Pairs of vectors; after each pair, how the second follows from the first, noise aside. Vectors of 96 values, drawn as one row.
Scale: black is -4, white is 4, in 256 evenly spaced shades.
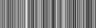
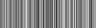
sign-scrambled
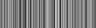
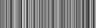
wrapped around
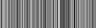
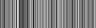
wrapped around
